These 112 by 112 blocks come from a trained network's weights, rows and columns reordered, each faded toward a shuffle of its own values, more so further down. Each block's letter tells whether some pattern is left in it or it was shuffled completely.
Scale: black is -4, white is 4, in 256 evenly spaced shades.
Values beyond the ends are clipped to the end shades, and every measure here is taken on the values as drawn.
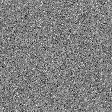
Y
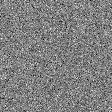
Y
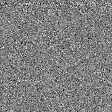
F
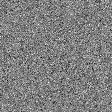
Y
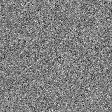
Y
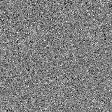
F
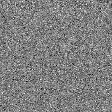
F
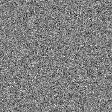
F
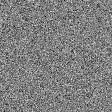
Y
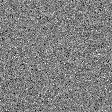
Y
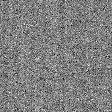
F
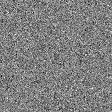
Y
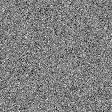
Y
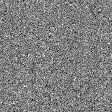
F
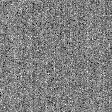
F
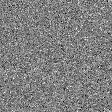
Y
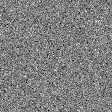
Y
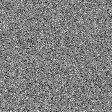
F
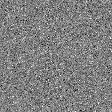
F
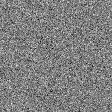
Y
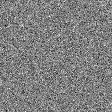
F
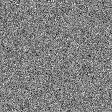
Y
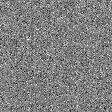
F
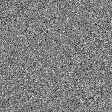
Y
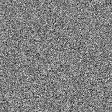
F
